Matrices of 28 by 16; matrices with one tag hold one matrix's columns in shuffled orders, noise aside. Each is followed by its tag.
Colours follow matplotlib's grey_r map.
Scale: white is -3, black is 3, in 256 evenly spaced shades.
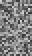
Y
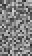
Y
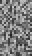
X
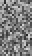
X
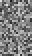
Y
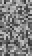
X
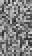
X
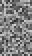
Y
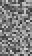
Y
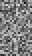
Y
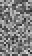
Y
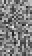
X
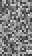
Y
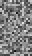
Y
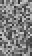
X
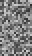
Y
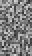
X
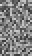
Y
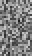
X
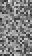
Y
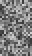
X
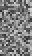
Y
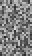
X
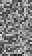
Y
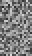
Y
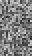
X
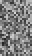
X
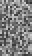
X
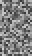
Y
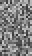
X
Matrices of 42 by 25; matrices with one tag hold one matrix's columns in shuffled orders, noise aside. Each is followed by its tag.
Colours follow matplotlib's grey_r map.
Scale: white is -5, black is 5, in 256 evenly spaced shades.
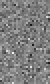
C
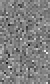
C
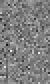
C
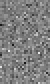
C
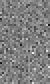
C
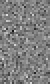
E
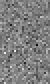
C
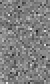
E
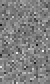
C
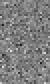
C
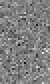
C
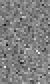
C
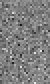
C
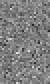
C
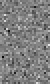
E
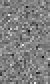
E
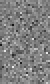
C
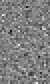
E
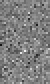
C
